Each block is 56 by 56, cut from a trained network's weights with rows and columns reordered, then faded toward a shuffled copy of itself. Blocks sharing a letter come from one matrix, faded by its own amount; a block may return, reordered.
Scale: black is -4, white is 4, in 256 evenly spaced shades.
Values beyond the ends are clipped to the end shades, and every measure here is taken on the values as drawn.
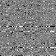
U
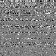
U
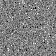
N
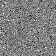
N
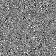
N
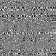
U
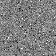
N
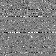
U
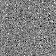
N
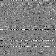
U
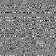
U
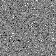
N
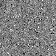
N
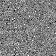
N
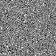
N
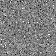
N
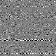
U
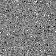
N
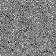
N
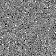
N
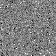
N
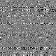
U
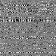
U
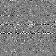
U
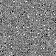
N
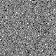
N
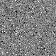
N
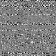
U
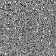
N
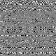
U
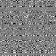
U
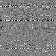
U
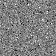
N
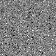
N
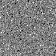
N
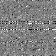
U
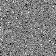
N
